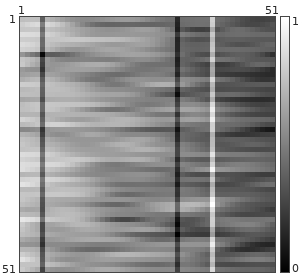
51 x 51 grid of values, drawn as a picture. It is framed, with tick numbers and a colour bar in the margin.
Values rise toward the left. The middle left is the ninth with the highest average. The top right is the ninth with the lowest average. Columns 5, 32 and 39 stand out from the rest.
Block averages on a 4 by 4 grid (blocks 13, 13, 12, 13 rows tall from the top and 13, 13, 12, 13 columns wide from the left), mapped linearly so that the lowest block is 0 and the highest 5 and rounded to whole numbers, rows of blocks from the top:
4310 / 4310 / 5321 / 4310
